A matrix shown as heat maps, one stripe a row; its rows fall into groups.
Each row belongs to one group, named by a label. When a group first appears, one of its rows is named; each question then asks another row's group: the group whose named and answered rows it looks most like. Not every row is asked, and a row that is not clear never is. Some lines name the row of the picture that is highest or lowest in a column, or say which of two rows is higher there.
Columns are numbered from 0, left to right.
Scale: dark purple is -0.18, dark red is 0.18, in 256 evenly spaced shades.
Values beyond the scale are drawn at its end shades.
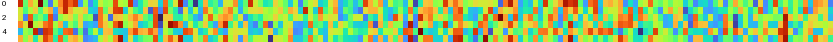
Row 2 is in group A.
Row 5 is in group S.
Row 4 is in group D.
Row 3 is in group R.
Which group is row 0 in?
S
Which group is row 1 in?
S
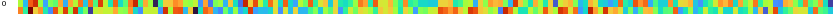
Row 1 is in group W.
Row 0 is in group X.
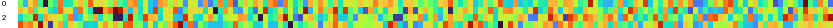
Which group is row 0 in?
X
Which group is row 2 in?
D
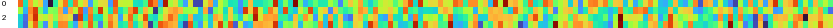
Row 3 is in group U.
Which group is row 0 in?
W
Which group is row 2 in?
U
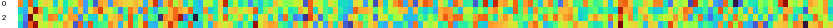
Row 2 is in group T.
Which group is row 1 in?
X
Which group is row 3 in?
U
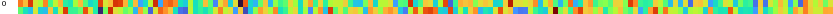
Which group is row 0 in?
R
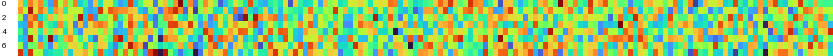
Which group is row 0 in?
W
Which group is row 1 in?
R
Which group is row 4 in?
D
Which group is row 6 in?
A
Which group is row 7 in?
A
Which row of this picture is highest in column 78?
5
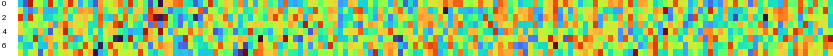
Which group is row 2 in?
A
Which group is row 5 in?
D
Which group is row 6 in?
U
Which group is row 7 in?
U
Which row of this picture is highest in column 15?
5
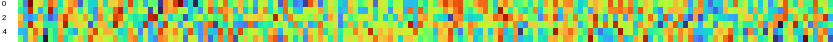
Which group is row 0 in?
T
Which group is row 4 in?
X
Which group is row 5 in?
X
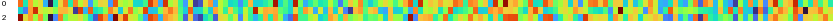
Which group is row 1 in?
U
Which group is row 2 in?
R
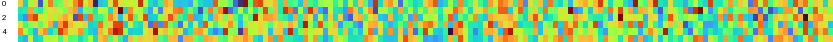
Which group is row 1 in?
T
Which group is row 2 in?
U
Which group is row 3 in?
S
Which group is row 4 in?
S
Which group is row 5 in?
D
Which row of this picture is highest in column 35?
4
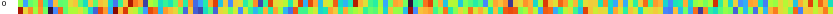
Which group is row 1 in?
R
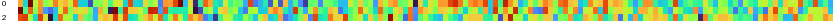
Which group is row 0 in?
W
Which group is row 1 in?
A
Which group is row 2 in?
R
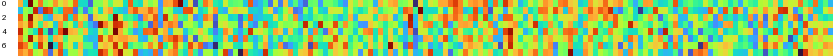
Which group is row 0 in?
W
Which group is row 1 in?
D
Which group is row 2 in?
W
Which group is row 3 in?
R
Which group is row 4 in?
S
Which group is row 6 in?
R
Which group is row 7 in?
R
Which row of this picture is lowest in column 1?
0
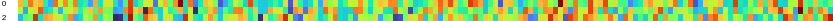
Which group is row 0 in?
W
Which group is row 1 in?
A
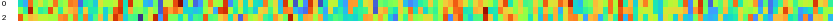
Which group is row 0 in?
T
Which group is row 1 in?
T
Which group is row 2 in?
S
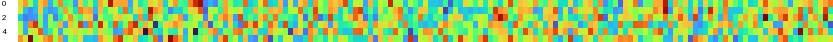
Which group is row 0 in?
R
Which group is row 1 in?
A
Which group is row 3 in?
X
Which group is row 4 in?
A
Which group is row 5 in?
R
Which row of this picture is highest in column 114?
4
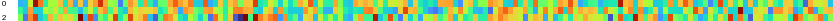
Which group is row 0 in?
X
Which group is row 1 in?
D
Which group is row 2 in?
U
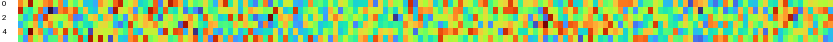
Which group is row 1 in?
S
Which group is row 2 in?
D
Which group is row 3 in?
D
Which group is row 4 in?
W
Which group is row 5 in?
X
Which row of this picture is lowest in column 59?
5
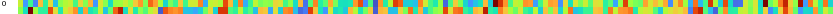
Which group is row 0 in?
A
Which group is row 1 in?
T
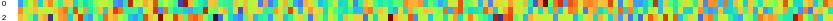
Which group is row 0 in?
D
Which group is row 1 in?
S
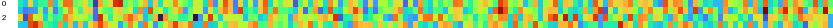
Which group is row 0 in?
T
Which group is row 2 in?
A
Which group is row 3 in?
X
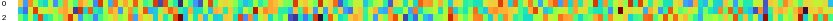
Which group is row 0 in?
A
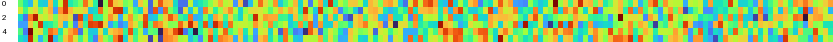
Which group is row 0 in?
U
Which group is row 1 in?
S
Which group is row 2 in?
U
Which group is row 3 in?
X
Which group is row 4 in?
T
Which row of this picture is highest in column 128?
4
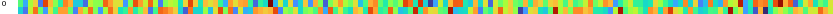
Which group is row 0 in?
D
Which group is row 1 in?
U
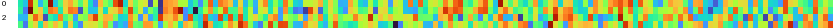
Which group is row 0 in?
T
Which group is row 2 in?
X
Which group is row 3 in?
D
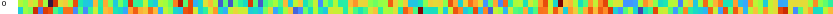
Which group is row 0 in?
W
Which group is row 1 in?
D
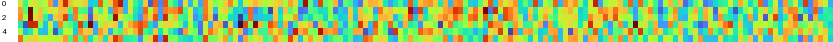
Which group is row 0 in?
S
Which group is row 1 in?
W
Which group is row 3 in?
X
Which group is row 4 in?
A
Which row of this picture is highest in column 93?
1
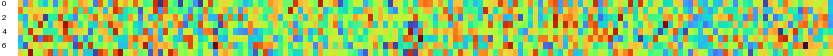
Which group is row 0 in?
A
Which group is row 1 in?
S
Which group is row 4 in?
W
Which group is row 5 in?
D
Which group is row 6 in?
U
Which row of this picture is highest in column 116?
5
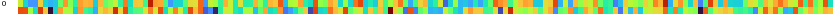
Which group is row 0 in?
A
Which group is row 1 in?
R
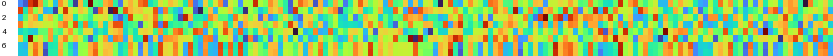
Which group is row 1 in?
A
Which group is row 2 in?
D
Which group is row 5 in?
W
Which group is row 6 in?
X
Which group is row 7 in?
X
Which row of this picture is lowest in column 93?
0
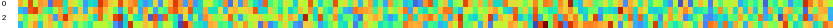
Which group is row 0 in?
R
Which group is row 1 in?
X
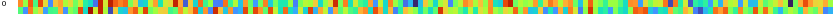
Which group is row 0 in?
R
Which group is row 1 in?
X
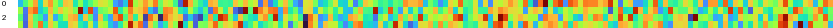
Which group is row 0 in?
D
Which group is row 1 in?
U
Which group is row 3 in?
A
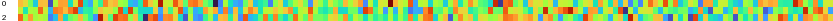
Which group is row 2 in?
R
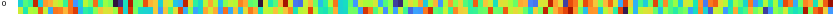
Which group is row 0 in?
D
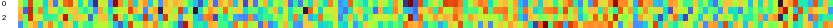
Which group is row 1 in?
A
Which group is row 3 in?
D
